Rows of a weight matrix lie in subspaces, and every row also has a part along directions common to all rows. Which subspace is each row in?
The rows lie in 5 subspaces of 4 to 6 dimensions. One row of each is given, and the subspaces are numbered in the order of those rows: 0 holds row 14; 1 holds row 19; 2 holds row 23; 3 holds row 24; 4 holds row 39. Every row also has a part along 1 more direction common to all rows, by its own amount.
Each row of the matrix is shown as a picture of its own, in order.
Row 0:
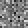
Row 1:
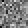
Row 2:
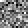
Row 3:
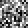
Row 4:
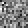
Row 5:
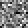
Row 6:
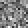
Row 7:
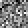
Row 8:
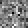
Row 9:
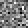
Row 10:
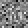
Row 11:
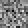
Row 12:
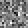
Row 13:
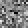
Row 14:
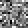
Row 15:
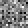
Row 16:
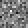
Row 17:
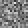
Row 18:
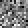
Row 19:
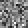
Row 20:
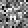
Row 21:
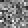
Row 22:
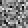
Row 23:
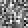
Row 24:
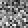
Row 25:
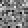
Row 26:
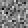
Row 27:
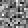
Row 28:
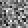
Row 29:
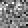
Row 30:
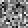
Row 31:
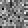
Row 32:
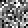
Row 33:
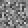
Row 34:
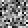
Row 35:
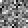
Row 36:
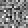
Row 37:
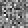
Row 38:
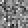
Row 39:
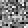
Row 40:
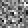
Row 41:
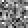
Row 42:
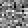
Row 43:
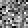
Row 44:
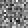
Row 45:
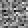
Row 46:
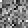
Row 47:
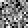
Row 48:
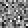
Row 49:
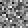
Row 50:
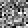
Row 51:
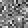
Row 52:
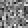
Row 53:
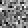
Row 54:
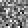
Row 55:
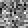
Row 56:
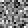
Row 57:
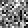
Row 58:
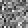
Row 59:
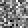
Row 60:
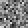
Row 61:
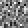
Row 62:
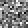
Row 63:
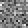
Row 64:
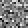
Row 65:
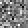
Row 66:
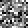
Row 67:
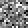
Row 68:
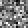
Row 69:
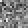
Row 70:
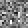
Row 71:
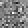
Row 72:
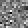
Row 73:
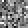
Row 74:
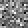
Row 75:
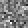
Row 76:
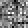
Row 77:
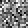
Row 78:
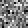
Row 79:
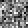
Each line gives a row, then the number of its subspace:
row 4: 2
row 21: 1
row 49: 2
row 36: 2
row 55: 2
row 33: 3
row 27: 3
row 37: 2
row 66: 0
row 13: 0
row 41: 1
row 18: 4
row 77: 4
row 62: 1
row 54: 3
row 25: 3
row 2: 3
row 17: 0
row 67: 1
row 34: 1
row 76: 4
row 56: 1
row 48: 2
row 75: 1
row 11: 3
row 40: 0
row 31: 2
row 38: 1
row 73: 1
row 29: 2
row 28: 3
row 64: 0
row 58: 2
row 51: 1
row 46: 4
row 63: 4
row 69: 2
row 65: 4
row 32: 0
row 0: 2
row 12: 0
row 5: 4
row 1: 1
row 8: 4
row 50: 3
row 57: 2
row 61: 0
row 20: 2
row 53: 3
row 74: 2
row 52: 0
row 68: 3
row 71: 4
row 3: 4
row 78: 0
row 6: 0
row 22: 3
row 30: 1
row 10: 2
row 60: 1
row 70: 0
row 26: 1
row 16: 4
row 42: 3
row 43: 0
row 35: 4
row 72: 1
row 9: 4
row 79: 1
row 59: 1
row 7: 4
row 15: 4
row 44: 2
